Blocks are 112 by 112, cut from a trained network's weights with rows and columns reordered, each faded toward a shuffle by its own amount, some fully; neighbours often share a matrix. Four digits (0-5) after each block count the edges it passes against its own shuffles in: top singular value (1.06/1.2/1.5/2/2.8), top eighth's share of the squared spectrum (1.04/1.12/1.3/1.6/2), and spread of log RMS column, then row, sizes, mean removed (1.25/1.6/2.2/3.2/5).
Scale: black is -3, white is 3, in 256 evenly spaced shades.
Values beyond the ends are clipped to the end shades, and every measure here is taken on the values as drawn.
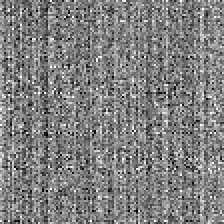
4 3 1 3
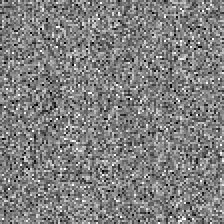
1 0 0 0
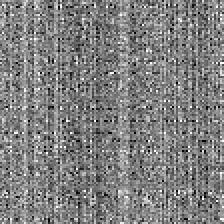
4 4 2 4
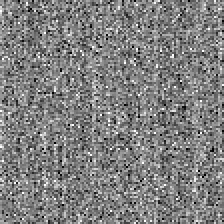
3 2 0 1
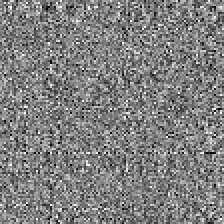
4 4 2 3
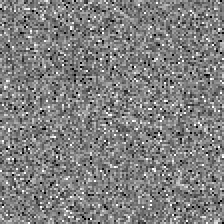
0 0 0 0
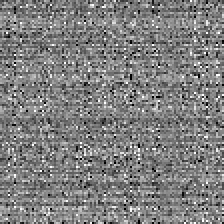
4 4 4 2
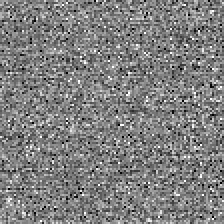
2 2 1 0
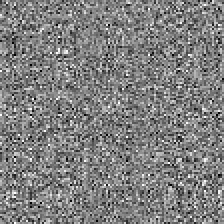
4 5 3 2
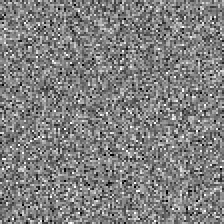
1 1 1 0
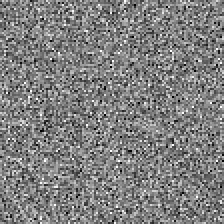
0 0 0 0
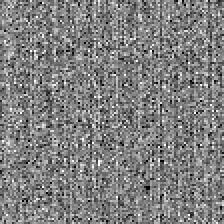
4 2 0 2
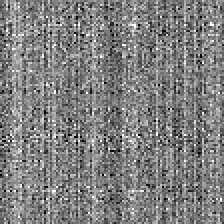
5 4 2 4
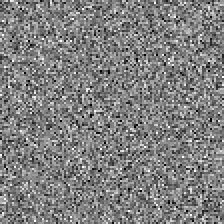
1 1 0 0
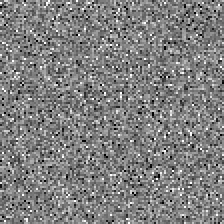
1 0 0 0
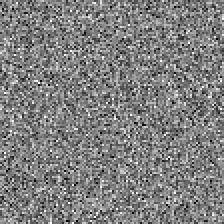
2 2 0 0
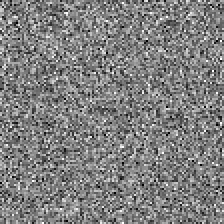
3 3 1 1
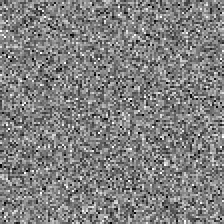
0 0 0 0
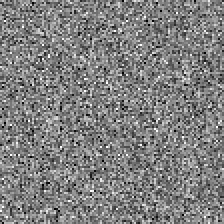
2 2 1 1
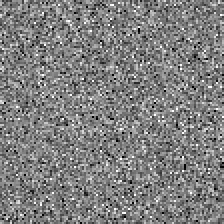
0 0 0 0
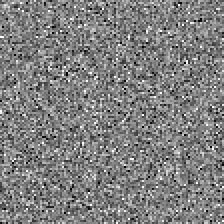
0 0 0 0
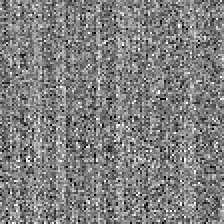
3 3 0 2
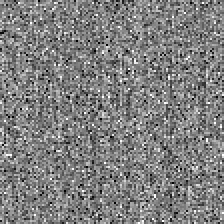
2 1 0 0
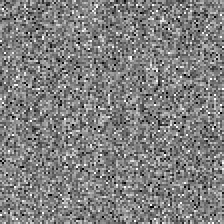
1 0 0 0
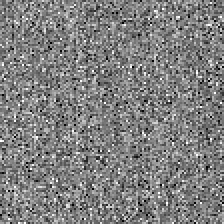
2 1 0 1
